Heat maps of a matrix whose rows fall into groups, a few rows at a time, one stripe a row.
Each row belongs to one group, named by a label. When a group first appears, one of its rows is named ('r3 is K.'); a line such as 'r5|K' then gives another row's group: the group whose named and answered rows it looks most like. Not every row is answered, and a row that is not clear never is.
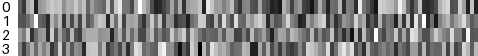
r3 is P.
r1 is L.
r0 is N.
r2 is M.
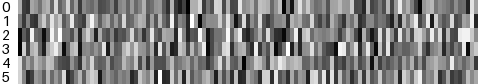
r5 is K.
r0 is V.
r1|M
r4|M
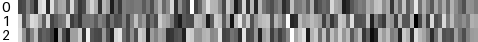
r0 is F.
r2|K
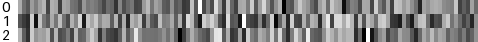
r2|V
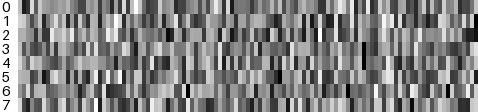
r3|K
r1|N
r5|N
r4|K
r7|K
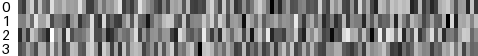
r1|P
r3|F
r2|L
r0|N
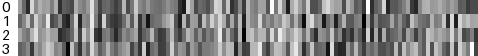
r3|M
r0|V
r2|V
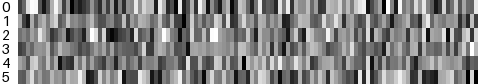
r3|P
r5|N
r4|V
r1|V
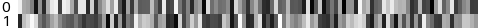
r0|N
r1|L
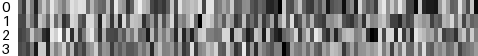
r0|N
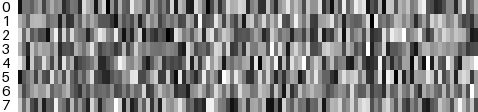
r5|L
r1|V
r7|N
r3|V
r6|P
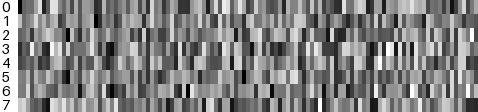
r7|N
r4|L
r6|P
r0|L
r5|M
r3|L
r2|M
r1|V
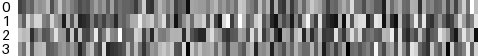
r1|L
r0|P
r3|P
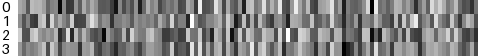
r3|V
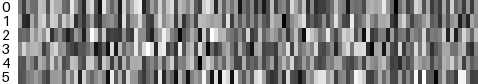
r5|L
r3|L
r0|F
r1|F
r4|F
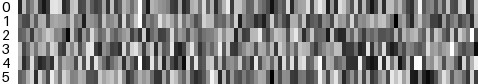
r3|V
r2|M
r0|L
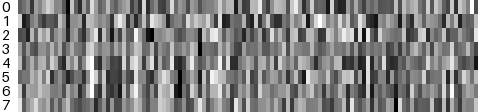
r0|M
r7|P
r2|F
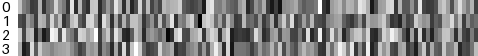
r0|N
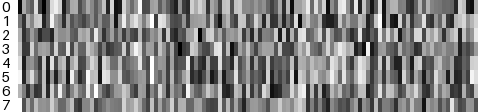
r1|L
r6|K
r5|K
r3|V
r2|K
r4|K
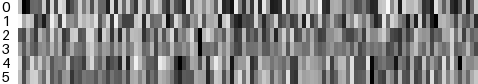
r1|N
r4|P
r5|P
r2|F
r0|K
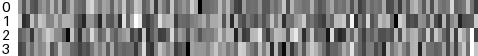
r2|M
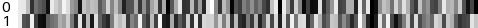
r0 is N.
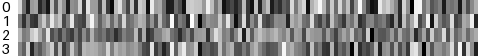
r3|M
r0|K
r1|M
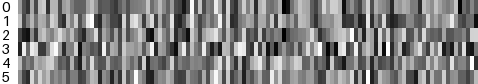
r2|F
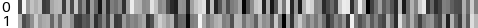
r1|P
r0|L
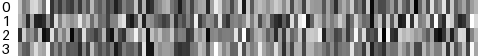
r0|P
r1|K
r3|P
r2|L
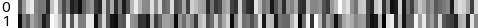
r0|L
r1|L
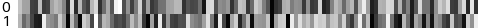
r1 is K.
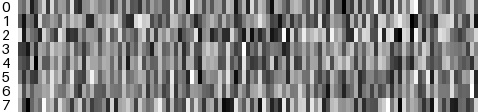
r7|K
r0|M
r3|F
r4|F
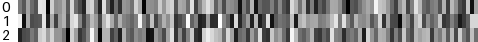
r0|F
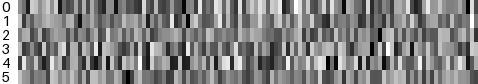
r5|N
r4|L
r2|N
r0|V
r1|M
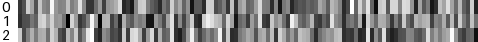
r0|N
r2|V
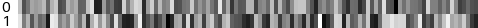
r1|N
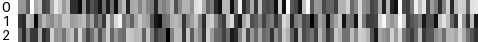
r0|L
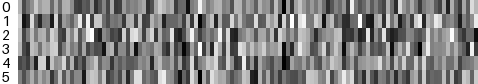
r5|P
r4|F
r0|P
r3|V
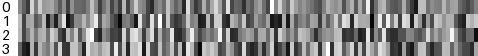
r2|V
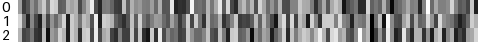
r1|K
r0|V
